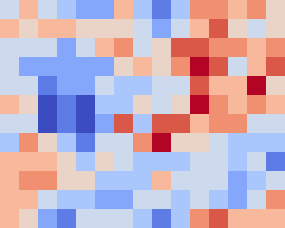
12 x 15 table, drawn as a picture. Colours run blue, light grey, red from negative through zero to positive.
The ninth with the lowest average is the middle left. The ninth with the highest average is the top right. Neither half mirrors the other. Overall the values sit about 50% of the way up the scale.
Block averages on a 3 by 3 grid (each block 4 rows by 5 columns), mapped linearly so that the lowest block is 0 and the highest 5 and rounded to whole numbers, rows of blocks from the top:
225 / 034 / 312
